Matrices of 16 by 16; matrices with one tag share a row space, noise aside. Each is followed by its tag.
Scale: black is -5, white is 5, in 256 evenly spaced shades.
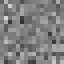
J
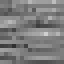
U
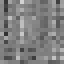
J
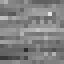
U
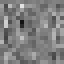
J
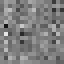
J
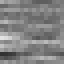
U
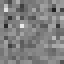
J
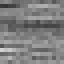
U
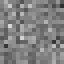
J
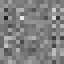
J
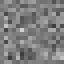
J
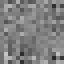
J
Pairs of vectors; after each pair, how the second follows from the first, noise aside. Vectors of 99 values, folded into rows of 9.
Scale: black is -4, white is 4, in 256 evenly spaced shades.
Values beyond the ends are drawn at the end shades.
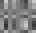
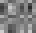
reversed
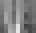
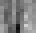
negated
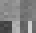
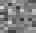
shuffled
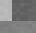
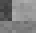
negated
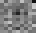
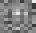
negated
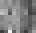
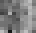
negated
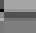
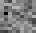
shuffled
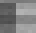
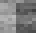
negated
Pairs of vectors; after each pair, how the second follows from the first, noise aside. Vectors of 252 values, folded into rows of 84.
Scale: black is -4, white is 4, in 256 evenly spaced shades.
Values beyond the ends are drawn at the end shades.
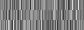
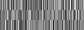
reversed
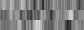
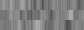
shrunk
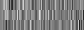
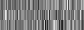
wrapped around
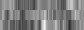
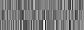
sign-scrambled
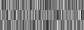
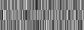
reversed
